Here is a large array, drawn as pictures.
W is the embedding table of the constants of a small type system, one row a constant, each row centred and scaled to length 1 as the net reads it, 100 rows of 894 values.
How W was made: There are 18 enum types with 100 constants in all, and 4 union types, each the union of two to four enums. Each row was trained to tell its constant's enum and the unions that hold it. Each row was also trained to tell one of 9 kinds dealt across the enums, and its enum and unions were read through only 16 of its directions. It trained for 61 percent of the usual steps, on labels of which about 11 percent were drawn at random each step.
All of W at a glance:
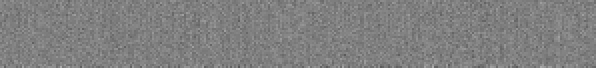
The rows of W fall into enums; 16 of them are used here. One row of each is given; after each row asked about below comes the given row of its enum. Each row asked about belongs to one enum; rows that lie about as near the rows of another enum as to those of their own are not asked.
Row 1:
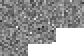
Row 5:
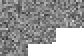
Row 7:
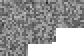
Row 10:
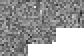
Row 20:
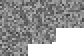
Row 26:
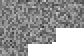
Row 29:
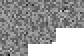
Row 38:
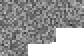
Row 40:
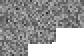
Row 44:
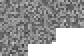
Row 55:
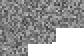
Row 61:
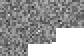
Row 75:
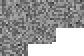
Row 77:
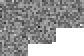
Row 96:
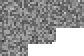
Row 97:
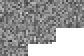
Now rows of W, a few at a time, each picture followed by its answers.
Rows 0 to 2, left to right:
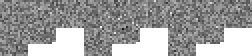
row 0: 10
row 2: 77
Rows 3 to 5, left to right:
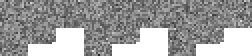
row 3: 7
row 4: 75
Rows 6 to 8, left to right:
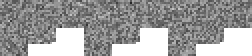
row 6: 61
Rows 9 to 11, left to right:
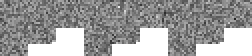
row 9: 44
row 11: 61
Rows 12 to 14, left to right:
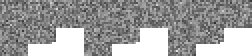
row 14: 75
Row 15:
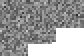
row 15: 55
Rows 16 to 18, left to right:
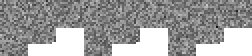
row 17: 10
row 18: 26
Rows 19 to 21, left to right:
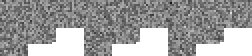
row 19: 75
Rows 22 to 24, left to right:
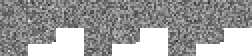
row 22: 1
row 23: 29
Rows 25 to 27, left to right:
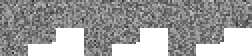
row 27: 7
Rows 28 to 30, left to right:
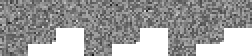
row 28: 10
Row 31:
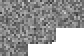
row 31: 97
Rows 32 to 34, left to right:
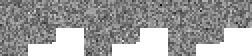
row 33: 5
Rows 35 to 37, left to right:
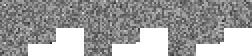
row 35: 77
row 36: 20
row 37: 7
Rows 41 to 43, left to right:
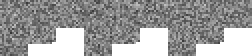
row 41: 97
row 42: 55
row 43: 77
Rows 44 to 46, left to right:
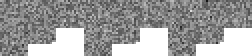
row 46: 5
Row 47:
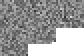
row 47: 38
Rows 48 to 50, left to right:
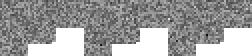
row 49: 20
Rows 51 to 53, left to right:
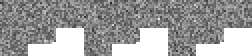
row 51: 38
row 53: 77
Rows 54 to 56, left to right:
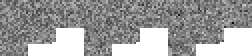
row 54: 55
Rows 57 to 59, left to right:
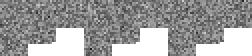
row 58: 5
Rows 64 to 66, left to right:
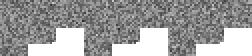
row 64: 97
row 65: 97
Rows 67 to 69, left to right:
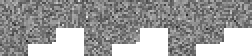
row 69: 75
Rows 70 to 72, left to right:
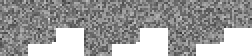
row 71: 44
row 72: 55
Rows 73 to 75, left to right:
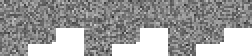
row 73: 44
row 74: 75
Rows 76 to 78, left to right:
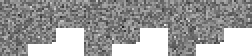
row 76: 20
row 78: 7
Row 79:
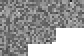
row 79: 10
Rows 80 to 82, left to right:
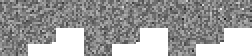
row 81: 26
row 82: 20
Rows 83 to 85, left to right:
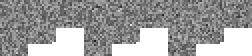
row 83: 26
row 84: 20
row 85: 97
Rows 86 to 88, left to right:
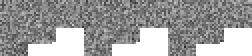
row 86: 10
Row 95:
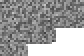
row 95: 44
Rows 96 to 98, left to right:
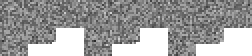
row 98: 44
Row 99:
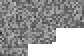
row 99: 7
